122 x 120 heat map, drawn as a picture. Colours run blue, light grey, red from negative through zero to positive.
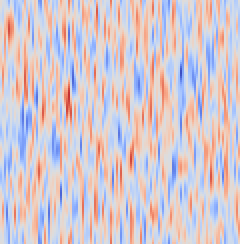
There is no overall slope. On average the colour sits 50% of the way up the scale. The values follow a bell shape. The grain runs up and down.
